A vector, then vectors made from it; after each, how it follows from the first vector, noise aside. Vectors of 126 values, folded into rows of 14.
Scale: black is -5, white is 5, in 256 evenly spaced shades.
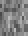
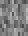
wrapped around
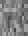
negated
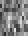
scaled up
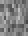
reversed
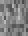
reversed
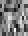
scaled up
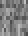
wrapped around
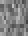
reversed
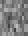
negated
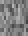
reversed
